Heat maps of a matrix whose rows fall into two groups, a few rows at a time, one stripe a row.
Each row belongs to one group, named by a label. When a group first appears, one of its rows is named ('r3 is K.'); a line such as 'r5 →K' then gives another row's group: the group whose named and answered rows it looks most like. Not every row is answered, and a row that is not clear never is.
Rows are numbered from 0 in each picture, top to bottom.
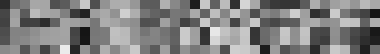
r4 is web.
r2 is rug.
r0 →rug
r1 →web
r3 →web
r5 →web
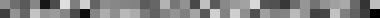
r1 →web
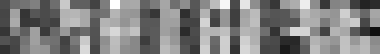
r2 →rug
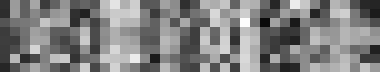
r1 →web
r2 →web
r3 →rug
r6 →web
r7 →rug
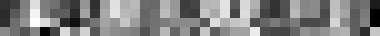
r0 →rug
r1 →rug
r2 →web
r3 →rug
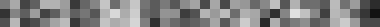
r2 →web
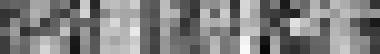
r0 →rug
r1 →rug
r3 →rug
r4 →web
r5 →web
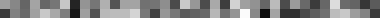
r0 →web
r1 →web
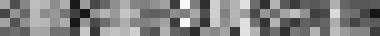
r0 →web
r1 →web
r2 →web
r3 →rug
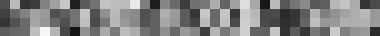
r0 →web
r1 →rug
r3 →web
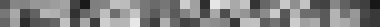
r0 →web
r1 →web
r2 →rug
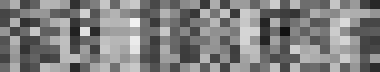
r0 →web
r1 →rug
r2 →web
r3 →rug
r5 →rug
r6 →rug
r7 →web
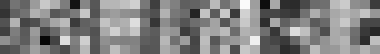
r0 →web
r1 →rug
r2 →web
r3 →rug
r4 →rug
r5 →rug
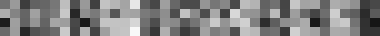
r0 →rug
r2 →web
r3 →rug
